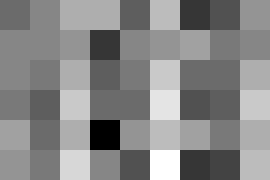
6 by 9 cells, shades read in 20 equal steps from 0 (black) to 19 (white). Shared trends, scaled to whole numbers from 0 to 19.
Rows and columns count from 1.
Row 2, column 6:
11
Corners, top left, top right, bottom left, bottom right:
8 11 11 14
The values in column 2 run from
7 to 10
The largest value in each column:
12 10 16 13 11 19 12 9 15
